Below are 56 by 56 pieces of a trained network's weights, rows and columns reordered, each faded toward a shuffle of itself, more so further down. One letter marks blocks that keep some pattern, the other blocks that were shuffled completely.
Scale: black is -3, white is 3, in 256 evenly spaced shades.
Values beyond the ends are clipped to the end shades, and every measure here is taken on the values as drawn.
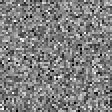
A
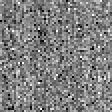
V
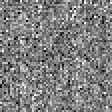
V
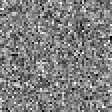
V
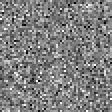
A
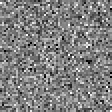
A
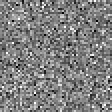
V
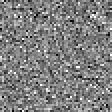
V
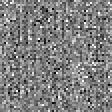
V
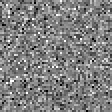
V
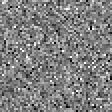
A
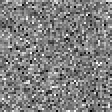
A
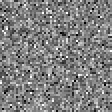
A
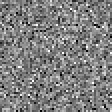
V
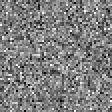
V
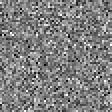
V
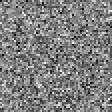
A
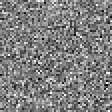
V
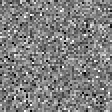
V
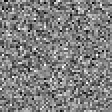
V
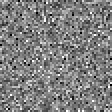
A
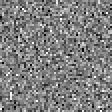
A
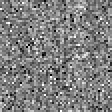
V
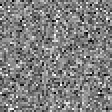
V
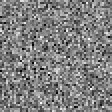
A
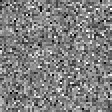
V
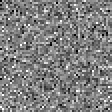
V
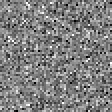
A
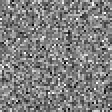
A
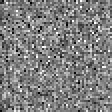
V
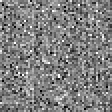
V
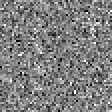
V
